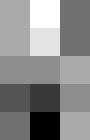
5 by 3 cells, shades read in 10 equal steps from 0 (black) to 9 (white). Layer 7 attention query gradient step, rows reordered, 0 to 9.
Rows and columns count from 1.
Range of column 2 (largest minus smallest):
9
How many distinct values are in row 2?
3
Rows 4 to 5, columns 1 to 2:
3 2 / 4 0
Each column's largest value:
6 9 6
